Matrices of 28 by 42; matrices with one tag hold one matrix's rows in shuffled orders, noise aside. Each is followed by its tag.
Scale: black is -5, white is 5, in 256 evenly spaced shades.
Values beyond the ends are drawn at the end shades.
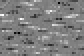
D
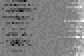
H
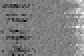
H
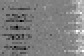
H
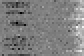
H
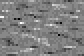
D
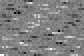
D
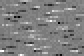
D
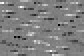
D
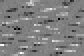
D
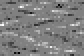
D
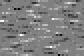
D
